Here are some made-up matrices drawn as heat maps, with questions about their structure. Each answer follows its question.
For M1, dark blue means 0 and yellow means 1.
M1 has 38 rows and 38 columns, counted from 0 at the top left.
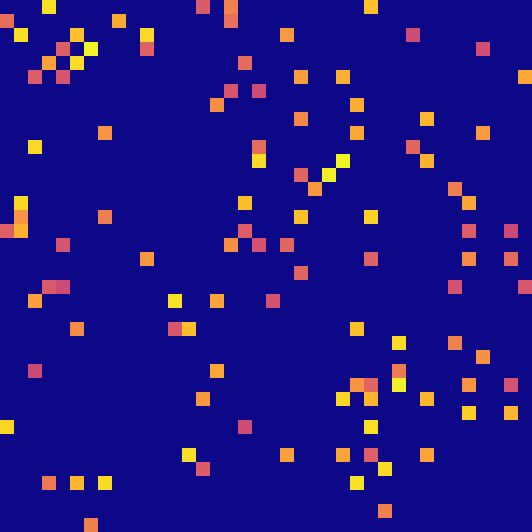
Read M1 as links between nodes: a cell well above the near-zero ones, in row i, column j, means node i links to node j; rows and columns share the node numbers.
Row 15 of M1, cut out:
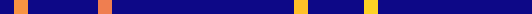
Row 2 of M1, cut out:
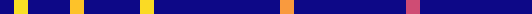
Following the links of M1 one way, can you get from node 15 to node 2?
yes
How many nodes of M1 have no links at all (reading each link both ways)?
2
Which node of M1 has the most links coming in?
node 26
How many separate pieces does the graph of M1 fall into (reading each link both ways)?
3
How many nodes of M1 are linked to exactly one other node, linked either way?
2
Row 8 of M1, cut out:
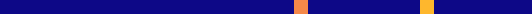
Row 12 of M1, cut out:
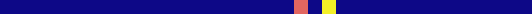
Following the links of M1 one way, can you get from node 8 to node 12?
yes
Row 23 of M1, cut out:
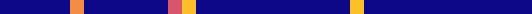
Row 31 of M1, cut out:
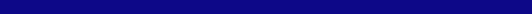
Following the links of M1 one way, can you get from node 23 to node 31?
no
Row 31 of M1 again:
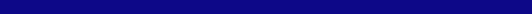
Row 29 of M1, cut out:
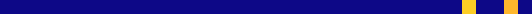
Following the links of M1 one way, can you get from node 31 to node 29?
no
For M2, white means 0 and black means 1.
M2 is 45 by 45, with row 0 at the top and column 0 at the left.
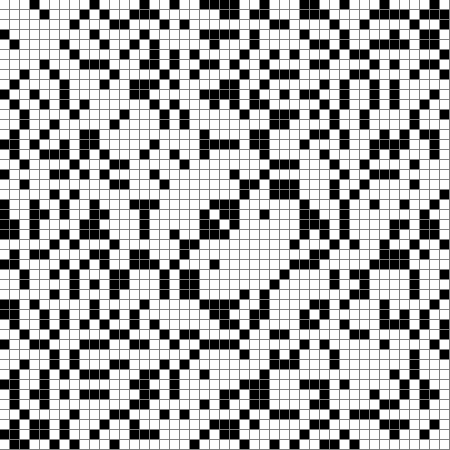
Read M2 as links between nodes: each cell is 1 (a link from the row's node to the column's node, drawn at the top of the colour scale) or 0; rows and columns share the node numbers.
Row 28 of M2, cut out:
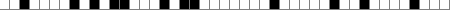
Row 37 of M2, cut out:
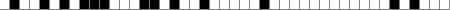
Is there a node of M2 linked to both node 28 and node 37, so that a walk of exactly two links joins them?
yes
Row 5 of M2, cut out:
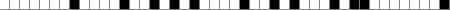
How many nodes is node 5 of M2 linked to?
12
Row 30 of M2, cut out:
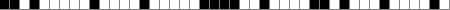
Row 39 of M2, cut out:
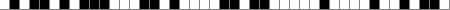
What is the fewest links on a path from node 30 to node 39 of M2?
2
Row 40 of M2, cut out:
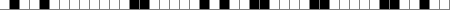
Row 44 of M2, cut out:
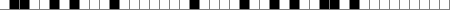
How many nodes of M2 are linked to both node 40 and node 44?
2
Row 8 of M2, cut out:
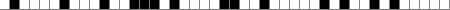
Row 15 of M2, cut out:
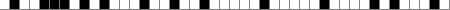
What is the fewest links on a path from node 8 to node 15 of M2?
1
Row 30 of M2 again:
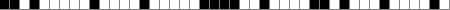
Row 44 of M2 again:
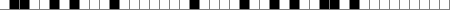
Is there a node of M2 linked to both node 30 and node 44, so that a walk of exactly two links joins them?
yes
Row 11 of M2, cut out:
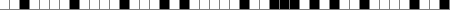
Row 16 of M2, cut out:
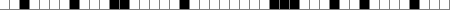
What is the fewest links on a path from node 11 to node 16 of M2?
1
